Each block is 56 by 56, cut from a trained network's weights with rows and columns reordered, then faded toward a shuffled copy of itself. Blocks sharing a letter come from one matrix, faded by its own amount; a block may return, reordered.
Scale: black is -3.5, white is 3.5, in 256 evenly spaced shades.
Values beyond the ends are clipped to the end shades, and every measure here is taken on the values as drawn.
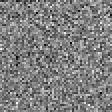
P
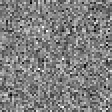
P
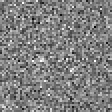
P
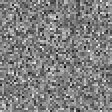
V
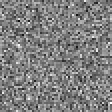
V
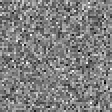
V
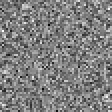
V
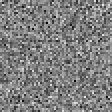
P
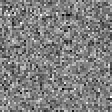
V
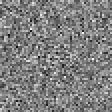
V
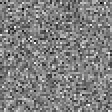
V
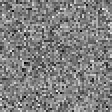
P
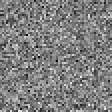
V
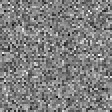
V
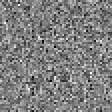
V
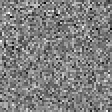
V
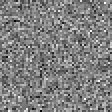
V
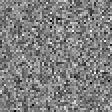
P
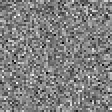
V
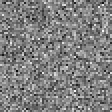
V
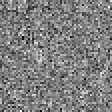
V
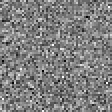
V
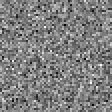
P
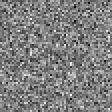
V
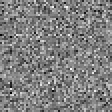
V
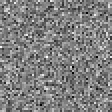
V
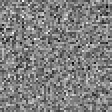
P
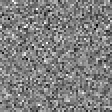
V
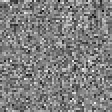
P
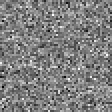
P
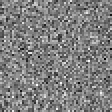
V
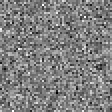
V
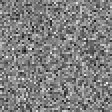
V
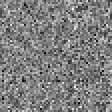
P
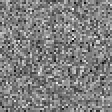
V
